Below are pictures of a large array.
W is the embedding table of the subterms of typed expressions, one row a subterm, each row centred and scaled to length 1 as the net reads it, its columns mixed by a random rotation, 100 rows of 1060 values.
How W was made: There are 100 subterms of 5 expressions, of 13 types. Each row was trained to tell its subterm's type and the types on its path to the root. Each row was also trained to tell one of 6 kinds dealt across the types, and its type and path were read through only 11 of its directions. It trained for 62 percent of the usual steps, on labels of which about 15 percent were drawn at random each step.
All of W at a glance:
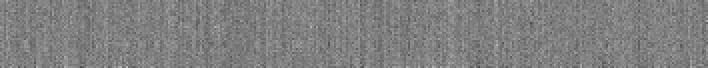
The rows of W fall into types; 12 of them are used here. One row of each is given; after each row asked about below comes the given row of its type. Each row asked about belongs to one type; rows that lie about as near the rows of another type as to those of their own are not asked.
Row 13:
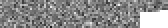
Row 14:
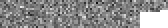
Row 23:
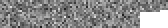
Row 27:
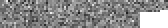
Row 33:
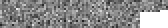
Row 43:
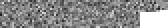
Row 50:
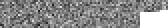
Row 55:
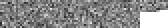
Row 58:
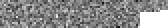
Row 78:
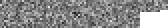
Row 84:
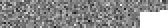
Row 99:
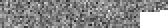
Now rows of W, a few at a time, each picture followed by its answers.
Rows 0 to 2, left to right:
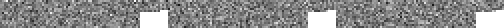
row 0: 27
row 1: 43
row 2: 55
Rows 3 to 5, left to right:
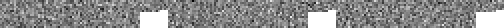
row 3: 78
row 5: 43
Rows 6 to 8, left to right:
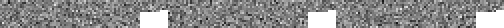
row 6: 55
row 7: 50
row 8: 27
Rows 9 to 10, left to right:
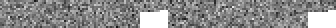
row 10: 33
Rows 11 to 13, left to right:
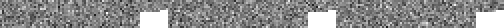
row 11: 14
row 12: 23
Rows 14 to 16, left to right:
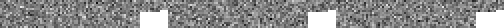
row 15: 50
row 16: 33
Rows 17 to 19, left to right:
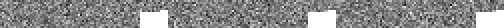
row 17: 50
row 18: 23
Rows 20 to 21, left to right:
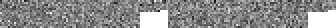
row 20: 84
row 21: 27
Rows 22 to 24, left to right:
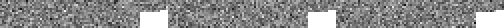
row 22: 23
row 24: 13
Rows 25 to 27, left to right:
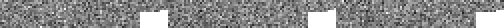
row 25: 27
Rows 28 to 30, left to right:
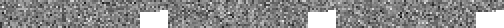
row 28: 13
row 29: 14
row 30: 55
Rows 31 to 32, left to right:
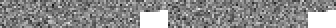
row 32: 13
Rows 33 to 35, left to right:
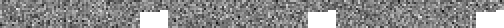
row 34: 33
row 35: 84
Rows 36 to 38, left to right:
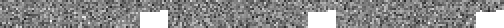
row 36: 33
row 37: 43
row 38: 58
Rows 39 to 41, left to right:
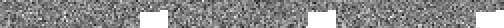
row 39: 23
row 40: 58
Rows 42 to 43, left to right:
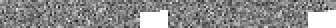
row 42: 13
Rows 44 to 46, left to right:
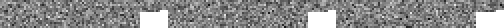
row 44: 50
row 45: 58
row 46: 33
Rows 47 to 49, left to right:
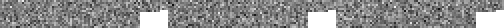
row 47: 43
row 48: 78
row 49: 78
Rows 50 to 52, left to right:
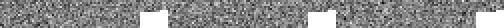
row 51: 50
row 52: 14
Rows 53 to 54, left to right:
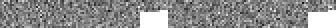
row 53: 43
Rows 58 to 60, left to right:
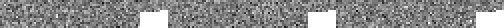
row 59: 50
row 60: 14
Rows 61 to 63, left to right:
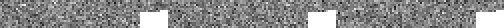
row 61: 33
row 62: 13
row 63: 14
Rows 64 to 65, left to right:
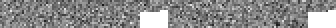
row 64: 58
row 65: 27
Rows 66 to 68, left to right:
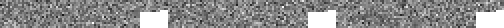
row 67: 13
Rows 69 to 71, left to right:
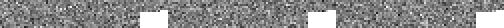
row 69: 27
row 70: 13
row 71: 13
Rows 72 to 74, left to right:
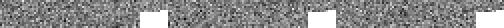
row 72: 84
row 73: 55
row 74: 55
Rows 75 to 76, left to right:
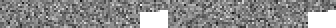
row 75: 55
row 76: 33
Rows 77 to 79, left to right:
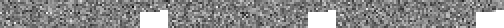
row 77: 14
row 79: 43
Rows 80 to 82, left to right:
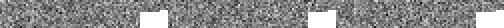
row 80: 23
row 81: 50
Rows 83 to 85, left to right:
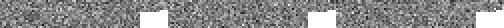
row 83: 27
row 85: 84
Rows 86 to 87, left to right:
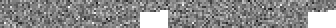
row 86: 13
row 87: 78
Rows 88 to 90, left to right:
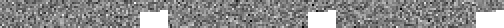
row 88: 84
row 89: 50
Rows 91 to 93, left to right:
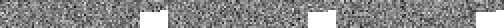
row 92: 55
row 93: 99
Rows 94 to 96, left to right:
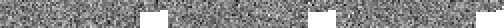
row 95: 50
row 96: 84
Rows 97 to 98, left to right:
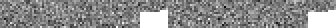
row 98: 58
